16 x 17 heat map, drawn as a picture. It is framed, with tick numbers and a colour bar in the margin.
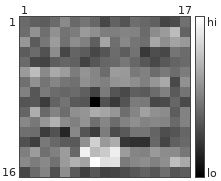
No row or column stands out. Values change most from cell to cell in the bottom middle. Horizontal stripes repeat 4 times down the table. The bottom middle is the ninth with the highest average. In the bottom middle lies a patch that is higher than the rest. No overall slope runs across the table.
